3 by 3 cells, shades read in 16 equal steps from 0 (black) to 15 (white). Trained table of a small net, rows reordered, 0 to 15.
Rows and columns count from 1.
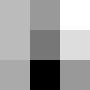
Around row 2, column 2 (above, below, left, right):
9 0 11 13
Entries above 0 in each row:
3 3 2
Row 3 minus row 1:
-1 -9 -6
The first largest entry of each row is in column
3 3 1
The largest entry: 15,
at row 1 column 3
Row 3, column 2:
0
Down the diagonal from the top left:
11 7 9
